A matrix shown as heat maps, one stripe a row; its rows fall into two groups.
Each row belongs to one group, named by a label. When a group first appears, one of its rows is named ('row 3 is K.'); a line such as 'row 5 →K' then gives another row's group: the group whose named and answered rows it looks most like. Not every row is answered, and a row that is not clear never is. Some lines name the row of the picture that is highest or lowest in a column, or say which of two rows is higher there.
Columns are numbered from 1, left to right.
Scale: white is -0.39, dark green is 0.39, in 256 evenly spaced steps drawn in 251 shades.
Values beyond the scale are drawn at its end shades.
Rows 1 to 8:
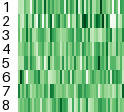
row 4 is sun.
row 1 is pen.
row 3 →sun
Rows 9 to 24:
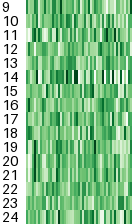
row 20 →sun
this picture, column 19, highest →14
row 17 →pen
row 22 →pen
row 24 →sun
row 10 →pen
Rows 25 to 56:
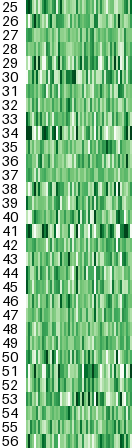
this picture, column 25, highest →30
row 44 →pen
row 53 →pen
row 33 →pen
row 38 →sun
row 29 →sun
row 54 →pen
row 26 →sun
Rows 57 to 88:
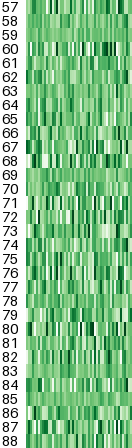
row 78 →pen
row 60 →sun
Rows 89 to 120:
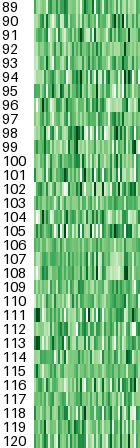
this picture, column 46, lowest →105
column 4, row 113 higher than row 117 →No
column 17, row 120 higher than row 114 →Yes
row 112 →pen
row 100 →pen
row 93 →sun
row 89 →pen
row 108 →sun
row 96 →sun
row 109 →pen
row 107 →sun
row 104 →sun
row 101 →pen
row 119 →pen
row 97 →sun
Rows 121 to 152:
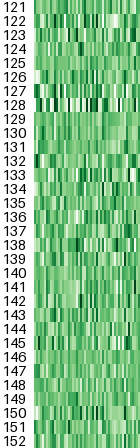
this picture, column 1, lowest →128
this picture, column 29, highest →128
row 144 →pen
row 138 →pen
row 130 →sun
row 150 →sun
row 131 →sun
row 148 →sun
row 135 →sun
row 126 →sun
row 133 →pen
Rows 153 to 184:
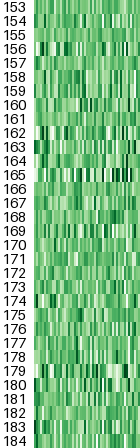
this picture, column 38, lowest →162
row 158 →pen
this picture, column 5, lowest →174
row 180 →pen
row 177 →pen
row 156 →sun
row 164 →sun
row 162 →sun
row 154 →pen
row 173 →sun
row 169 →pen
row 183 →pen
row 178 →pen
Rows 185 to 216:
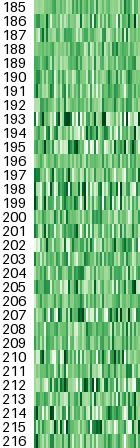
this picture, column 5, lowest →214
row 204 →pen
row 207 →pen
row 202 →sun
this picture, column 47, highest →193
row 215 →sun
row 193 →sun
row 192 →sun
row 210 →sun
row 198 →pen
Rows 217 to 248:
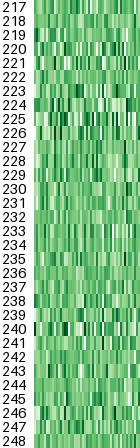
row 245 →sun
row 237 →sun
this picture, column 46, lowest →220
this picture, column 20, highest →228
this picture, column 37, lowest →224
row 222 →sun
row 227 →sun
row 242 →pen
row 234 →pen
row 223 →pen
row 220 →sun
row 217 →pen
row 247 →pen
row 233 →pen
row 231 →sun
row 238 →pen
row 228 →sun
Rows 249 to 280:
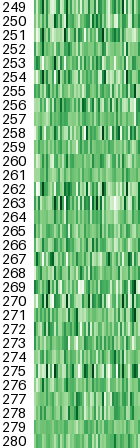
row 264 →sun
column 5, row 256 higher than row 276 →No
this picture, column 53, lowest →269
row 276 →sun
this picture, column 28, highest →270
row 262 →sun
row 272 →pen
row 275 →sun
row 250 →sun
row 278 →pen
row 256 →pen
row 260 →sun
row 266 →sun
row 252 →sun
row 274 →sun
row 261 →sun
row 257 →pen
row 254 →sun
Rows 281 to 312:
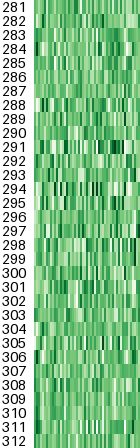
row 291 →sun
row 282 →sun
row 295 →sun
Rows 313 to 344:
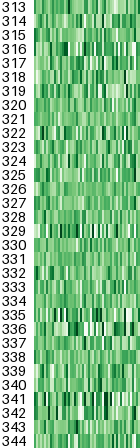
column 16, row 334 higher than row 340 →Yes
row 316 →pen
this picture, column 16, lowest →335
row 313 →sun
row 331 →pen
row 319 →sun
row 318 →sun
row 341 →pen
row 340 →sun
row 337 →pen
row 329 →pen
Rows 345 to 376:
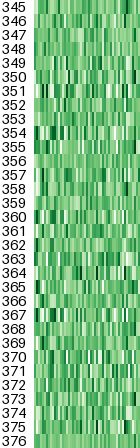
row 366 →sun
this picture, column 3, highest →365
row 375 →sun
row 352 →sun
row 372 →pen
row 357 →sun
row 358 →sun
